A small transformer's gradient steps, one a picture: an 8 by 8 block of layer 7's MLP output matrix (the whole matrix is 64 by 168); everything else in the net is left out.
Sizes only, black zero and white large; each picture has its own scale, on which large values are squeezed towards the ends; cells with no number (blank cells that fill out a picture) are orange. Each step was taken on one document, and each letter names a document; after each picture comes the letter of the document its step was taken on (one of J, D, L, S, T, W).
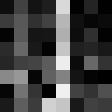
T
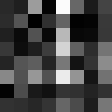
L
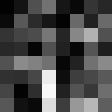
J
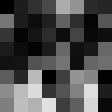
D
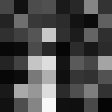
J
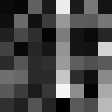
L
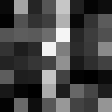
T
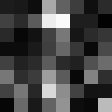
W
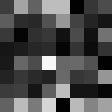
W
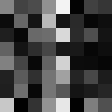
T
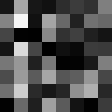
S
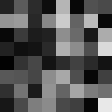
L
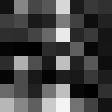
T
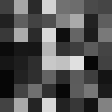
W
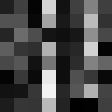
J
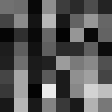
W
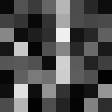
S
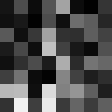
S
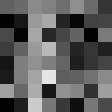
D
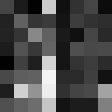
J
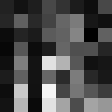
W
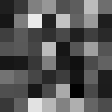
D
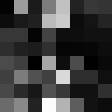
T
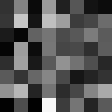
S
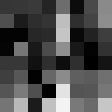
S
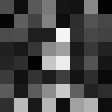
T
